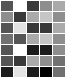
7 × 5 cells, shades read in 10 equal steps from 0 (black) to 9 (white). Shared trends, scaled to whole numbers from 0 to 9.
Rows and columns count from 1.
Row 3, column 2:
8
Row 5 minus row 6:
0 7 -5 -4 1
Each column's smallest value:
1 2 1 0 4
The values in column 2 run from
2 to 9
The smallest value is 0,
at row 7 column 4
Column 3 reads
2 6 2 6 1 6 1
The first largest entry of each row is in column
2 4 2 4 2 3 2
